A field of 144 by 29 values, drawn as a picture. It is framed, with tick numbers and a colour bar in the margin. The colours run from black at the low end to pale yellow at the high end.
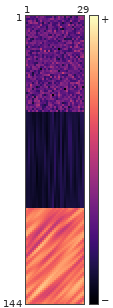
It is made of 3 by 1 panels. Panel 1,1: low, fine-grained. Panel 2,1: very low, streaked downward, faint in contrast. Panel 3,1: high, slanting up to the right.
